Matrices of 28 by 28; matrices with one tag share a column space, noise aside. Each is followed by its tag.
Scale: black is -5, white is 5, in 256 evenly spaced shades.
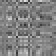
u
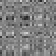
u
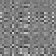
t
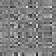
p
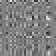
u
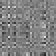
p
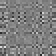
t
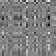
u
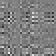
t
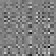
t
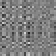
p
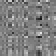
u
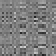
t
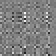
t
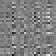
t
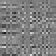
t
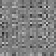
p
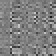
t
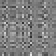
p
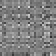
p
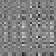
p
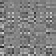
t
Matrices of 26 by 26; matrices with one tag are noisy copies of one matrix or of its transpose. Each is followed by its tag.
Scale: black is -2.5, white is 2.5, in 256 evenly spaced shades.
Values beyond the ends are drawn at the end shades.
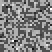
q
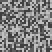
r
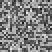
r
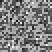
r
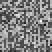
r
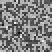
q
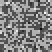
q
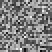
r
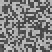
q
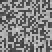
r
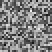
r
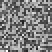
r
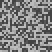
r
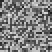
r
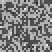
q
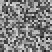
q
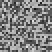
r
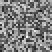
q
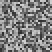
q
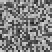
q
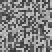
r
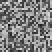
r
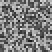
q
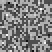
q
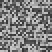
r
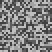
r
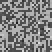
r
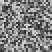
q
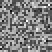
r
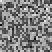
q
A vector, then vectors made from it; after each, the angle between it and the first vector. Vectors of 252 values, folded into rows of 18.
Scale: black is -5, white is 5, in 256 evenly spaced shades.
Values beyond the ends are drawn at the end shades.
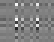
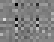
nearly opposite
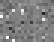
orthogonal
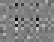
nearly opposite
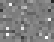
orthogonal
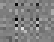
nearly opposite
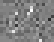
partly opposed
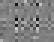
nearly opposite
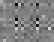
nearly opposite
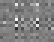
nearly parallel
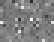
partly aligned
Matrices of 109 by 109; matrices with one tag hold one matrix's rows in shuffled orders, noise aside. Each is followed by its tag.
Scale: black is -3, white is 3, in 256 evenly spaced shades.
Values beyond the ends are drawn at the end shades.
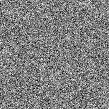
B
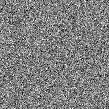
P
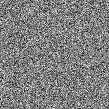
P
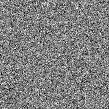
P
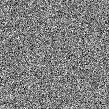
P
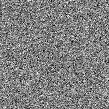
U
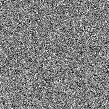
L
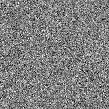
P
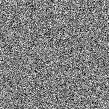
L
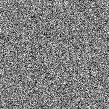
L
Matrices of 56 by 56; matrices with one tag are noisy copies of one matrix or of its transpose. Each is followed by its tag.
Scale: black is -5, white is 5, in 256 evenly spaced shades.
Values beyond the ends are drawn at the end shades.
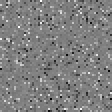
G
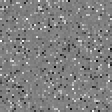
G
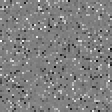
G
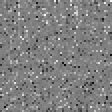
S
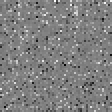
S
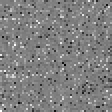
S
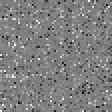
S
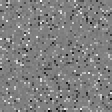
G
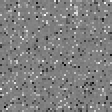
S
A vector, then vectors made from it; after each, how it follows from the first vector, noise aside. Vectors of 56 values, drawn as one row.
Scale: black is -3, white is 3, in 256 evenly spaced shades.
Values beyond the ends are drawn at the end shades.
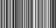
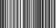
reversed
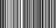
reversed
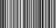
reversed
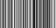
negated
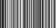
reversed
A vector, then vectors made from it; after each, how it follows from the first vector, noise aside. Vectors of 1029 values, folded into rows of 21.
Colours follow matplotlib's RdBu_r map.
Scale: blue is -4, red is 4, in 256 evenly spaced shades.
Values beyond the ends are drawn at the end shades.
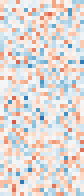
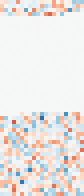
partly zeroed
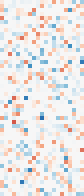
partly zeroed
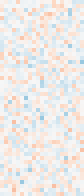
shrunk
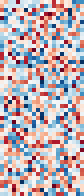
scaled up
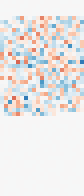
partly zeroed
